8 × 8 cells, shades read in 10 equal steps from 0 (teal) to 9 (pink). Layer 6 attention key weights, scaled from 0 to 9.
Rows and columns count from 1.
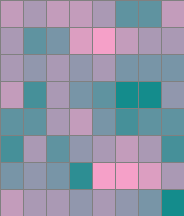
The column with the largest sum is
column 5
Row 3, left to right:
6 5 6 5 6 4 4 4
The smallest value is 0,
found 3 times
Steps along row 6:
up down up up up down down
